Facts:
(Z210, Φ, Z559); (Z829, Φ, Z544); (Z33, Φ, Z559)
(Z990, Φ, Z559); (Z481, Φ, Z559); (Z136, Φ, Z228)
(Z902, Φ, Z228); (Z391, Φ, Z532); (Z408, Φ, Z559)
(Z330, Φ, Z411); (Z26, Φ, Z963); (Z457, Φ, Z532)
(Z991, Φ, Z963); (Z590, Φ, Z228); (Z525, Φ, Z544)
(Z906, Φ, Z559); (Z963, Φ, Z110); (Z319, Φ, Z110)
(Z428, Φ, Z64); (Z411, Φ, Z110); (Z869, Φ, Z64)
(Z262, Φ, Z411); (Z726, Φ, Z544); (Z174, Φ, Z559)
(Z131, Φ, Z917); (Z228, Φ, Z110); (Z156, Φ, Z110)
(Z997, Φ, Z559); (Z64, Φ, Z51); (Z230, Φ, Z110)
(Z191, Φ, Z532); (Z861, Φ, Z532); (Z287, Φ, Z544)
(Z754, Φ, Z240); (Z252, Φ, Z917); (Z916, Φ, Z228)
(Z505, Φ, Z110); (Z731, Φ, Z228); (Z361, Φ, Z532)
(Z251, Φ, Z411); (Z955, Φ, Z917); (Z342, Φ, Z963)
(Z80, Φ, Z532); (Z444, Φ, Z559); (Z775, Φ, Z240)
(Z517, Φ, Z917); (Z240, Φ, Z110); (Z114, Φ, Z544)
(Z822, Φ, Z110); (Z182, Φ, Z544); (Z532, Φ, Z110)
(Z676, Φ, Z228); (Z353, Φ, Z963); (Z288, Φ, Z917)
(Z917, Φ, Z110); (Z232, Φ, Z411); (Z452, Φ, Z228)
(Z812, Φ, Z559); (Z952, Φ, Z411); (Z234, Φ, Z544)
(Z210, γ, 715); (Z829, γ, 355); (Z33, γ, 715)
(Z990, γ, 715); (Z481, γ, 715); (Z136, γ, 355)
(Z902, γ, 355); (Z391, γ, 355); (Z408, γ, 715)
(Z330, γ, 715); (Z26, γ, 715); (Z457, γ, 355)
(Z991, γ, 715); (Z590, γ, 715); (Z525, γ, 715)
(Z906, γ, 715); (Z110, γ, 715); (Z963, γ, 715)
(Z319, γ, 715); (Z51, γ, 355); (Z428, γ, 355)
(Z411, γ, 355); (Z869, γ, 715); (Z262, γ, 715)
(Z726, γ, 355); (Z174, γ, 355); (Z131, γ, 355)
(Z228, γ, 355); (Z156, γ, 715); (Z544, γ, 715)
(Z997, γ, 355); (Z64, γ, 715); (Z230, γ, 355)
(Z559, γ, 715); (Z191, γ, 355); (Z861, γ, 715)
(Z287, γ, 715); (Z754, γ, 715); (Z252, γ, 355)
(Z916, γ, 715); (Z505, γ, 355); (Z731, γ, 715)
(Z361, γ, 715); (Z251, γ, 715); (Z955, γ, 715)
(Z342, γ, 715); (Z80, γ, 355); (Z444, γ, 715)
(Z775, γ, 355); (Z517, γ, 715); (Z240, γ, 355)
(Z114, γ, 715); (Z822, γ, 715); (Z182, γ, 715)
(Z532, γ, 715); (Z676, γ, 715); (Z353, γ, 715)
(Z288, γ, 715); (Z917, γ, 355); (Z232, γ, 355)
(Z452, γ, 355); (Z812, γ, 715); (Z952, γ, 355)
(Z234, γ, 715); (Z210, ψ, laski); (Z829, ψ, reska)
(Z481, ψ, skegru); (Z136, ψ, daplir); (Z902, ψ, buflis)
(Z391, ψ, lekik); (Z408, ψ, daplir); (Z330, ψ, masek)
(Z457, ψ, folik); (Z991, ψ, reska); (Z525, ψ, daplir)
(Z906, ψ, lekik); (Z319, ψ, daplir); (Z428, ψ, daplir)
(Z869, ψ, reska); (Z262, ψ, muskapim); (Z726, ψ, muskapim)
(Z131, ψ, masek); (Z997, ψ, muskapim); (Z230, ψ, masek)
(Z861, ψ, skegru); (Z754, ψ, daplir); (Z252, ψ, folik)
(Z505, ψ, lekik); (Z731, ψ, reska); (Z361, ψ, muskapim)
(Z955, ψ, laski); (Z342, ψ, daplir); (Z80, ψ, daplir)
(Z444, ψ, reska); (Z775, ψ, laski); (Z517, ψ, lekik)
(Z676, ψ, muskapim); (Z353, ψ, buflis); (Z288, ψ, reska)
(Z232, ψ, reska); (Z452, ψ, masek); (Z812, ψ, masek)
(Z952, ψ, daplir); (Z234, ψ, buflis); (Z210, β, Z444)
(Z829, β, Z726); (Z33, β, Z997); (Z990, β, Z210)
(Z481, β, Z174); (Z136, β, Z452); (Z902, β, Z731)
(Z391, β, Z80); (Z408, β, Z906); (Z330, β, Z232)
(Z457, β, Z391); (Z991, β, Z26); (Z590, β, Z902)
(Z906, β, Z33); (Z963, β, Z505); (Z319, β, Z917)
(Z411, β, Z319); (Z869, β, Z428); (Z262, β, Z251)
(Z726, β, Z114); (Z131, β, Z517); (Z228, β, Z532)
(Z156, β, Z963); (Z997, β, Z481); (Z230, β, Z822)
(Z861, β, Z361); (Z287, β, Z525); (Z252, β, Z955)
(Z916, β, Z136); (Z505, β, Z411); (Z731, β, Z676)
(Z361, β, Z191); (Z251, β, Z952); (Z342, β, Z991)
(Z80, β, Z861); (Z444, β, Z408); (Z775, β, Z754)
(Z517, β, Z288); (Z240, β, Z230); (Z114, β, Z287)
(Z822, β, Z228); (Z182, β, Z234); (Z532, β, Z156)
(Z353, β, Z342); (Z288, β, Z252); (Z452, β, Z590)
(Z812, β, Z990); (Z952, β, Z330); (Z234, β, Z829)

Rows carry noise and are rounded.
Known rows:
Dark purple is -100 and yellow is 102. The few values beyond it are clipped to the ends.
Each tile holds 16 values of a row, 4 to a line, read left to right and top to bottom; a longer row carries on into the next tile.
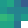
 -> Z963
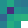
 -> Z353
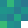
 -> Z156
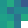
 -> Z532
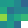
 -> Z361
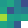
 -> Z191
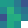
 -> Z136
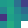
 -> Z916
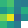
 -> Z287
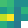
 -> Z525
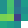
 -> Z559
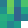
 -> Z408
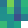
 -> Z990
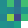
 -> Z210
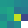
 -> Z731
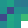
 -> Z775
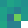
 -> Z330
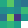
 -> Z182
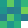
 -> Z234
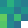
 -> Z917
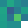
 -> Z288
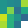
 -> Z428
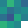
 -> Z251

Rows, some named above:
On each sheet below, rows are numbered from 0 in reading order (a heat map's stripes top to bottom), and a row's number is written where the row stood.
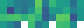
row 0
Z955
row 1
Z33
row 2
Z51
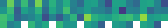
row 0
Z33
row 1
Z990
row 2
Z228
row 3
Z26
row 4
Z252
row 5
Z191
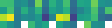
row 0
Z525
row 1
Z990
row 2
Z174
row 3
Z114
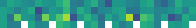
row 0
Z330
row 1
Z861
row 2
Z544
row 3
Z532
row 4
Z731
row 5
Z110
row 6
Z230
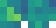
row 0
Z676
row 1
Z342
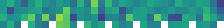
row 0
Z80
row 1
Z754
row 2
Z64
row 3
Z990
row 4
Z861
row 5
Z330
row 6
Z131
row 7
Z590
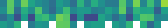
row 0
Z812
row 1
Z452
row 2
Z64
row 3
Z262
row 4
Z812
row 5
Z481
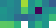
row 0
Z869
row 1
Z457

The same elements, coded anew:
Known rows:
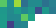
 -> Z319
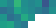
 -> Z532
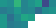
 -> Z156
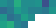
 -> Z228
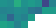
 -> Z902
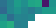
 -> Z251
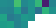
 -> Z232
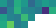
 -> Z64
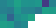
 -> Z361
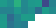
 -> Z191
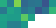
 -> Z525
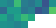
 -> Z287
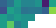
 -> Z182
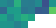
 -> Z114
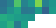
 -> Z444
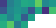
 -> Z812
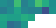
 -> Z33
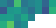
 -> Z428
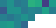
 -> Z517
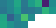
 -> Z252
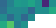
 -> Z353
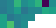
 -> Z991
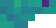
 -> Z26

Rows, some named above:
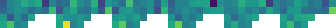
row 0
Z230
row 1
Z869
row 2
Z428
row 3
Z262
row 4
Z955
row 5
Z726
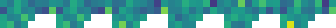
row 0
Z544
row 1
Z544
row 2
Z234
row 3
Z955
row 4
Z408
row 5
Z869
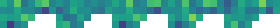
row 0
Z174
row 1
Z110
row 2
Z174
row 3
Z481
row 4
Z210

